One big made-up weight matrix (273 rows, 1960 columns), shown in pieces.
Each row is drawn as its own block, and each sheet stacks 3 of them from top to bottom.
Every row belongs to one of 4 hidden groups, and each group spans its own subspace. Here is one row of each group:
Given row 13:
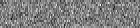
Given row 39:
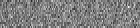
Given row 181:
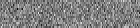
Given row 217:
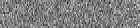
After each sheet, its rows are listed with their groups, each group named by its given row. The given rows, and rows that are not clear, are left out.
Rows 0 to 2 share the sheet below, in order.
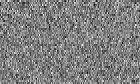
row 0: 39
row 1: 39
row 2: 181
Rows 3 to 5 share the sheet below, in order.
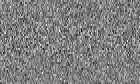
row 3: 13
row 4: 39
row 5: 13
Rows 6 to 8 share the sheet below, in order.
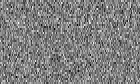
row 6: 181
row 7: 217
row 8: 39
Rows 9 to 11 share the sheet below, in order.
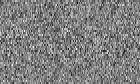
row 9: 13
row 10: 39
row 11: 39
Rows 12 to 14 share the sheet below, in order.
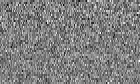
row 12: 181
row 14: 181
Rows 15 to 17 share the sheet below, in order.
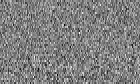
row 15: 13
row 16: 217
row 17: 39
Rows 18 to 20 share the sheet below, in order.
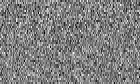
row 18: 181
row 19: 39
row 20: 181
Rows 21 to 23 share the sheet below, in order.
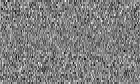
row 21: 39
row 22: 13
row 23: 181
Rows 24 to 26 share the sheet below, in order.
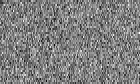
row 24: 13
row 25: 181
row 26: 13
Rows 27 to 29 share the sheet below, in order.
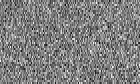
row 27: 39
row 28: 217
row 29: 217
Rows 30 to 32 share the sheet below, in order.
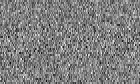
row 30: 217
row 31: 181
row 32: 13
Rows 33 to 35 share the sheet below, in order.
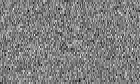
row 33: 217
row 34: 181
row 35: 181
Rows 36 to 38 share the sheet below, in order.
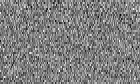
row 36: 217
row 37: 217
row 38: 39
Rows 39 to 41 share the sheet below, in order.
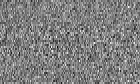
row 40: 39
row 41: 217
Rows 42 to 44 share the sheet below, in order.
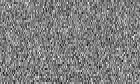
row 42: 13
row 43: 181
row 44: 217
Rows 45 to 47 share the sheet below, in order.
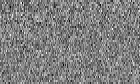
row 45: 13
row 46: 13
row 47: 217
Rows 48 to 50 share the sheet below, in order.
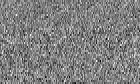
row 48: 217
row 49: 39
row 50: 13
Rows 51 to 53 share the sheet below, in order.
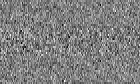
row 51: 13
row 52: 13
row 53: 13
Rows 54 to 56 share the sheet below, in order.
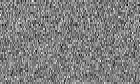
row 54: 181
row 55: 181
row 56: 13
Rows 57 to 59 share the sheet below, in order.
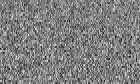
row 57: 13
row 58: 39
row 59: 181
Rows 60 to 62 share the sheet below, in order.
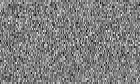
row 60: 181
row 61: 217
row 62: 39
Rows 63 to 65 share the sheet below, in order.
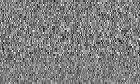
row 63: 217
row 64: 217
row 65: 217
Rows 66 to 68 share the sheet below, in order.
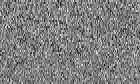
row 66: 217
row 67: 181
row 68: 39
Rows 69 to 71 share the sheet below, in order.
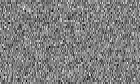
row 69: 181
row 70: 39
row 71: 39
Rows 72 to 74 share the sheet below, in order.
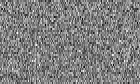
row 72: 39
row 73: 217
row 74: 181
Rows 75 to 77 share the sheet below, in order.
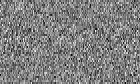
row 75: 39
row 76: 39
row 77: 217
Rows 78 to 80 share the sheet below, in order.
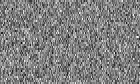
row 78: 39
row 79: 13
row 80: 13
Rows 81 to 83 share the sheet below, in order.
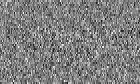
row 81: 39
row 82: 181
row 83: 13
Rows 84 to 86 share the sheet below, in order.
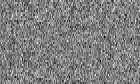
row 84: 13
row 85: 39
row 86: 13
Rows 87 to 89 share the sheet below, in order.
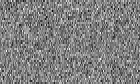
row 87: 181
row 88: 13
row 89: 217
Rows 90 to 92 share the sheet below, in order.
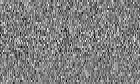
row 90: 13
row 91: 39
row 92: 217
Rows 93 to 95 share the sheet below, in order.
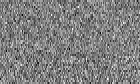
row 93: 181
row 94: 13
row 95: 217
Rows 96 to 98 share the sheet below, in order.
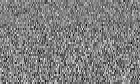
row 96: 181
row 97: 181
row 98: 39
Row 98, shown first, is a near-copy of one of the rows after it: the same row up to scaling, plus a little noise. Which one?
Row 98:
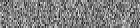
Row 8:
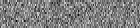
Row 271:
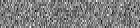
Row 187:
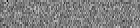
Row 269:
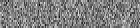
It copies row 269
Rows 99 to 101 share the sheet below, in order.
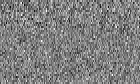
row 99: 13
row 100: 181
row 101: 39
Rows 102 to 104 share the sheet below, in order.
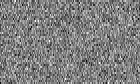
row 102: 217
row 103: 39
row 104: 39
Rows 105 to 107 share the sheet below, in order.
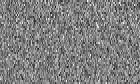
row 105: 181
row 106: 217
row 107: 217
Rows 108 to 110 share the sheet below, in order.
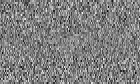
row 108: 13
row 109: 39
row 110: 217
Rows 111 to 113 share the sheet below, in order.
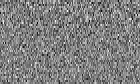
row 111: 217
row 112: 217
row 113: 39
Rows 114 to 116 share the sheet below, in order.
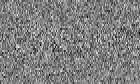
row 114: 181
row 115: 181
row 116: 39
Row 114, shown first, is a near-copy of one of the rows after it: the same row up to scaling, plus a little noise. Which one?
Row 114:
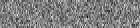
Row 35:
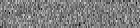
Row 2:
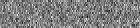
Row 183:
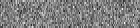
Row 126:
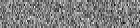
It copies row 2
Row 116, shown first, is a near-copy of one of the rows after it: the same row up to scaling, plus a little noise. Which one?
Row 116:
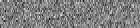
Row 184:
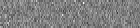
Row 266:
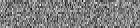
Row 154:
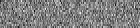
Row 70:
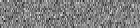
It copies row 70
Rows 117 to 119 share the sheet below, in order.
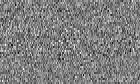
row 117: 39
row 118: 39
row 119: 39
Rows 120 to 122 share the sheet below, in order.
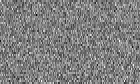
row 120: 39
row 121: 217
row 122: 181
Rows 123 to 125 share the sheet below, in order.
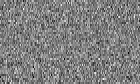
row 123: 181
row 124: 217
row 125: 39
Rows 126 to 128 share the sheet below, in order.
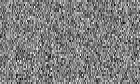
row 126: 181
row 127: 181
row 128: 181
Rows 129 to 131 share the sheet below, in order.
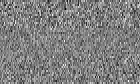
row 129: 39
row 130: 217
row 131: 217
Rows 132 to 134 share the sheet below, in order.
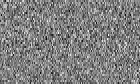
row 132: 39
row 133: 13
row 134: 181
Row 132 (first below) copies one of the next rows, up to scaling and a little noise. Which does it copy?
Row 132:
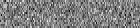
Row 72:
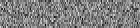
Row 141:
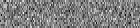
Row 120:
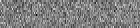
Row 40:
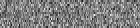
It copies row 141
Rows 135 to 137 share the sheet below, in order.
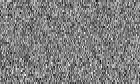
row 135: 39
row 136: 39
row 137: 13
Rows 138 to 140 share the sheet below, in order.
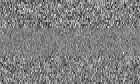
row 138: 181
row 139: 39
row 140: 39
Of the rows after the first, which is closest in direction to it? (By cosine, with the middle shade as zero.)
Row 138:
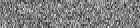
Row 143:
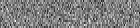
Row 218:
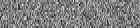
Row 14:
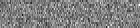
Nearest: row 14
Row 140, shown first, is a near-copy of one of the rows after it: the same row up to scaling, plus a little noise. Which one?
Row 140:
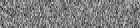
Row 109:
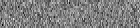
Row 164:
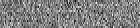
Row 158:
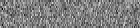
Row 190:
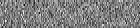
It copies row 158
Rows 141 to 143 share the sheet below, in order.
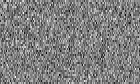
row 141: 39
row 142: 13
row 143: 181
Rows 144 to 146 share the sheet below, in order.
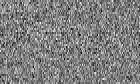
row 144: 13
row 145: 217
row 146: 39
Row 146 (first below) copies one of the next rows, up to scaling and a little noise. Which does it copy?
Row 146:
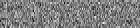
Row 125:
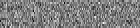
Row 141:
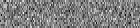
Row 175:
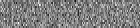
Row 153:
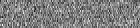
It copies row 125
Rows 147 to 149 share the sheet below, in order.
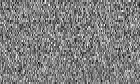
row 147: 181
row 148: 181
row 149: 181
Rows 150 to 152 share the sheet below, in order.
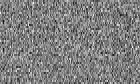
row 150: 217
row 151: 217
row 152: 39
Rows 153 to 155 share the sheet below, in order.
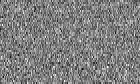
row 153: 39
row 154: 39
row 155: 13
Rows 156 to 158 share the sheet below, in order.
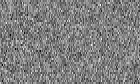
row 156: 13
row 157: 13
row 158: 39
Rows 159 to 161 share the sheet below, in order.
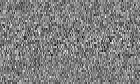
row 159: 39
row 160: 39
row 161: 181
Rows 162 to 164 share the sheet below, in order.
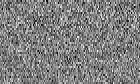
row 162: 181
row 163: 181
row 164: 39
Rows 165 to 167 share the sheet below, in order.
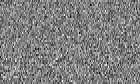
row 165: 217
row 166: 217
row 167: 39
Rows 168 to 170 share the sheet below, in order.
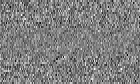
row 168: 13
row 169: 39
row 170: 39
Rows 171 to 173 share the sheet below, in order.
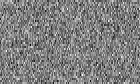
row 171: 217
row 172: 13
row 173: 181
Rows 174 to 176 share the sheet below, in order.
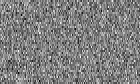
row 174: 13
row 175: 39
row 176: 181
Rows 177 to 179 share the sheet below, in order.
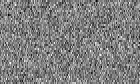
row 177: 39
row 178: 217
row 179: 13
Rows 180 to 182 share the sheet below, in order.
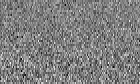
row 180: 39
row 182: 13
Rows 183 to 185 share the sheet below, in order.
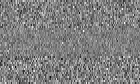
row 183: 181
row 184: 39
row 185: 181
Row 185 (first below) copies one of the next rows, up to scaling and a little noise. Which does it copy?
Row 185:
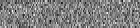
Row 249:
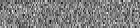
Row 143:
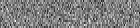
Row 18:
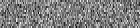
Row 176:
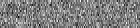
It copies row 249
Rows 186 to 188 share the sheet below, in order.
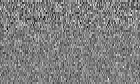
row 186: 181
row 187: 39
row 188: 217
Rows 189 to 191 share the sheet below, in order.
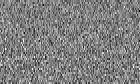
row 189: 217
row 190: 39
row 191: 181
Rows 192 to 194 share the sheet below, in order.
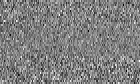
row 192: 39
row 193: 13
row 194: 181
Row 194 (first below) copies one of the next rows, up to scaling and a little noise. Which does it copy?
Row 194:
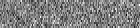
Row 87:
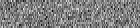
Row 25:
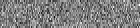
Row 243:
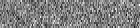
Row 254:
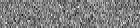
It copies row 243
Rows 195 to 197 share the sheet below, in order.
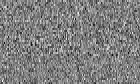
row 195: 39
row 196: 217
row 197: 39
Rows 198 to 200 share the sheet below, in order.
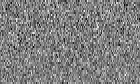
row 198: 181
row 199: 181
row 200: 13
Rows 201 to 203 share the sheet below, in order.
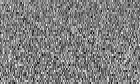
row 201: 13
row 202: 217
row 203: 217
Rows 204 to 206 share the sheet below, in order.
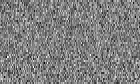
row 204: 13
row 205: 217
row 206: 39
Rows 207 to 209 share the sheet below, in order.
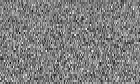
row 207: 181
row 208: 181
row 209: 13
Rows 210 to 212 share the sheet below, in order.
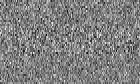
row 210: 39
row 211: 181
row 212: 13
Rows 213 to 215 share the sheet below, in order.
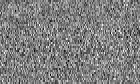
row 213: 181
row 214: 181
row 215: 39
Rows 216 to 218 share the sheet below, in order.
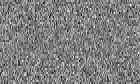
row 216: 217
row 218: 217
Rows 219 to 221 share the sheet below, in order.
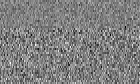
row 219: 217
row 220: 217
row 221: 13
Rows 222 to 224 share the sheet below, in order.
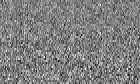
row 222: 13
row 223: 13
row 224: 181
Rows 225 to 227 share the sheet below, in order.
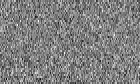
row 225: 217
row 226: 13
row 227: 13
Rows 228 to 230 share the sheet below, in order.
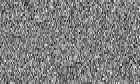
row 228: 13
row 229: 217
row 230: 39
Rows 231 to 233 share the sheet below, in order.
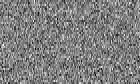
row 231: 39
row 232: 217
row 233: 217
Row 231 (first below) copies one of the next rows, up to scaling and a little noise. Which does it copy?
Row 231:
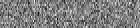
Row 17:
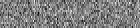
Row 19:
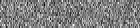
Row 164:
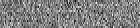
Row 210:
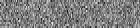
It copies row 17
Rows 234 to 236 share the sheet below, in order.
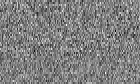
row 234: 217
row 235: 181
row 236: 13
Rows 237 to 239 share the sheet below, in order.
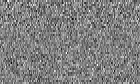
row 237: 39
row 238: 217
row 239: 181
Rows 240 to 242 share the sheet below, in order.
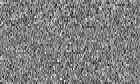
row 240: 13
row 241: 181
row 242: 13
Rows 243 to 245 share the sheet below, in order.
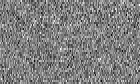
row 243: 181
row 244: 181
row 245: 217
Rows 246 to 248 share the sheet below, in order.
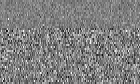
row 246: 181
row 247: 39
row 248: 39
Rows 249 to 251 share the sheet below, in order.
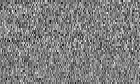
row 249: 181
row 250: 181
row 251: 13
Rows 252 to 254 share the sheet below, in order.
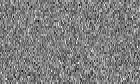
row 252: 217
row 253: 39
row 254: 181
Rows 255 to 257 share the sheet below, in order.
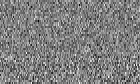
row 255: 217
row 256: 39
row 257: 217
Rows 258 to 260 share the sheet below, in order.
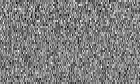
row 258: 217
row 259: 39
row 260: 13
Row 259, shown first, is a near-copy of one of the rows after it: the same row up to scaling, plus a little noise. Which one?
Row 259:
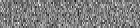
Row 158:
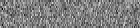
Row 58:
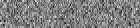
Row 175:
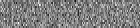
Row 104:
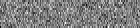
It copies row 175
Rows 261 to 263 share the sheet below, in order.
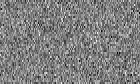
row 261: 181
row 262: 39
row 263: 217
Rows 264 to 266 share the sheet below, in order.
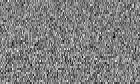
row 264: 39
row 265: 13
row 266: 39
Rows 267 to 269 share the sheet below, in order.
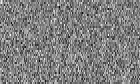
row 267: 13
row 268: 13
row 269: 39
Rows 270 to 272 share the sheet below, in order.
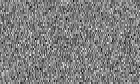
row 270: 217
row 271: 39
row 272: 217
